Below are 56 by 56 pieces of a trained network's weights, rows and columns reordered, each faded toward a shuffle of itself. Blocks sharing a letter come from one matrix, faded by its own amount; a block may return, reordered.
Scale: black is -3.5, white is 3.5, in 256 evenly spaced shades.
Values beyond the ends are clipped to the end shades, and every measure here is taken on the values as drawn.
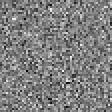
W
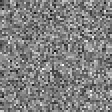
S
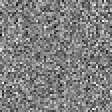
W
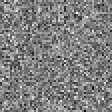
W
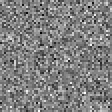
W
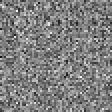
S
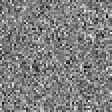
W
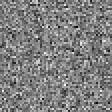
S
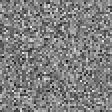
S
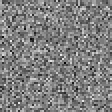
W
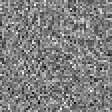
W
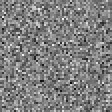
W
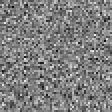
W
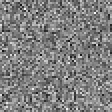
S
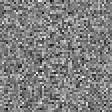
W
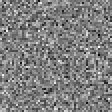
W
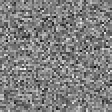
S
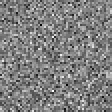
W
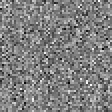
S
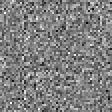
W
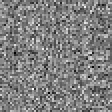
S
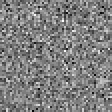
W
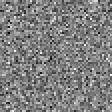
W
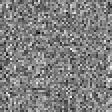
W
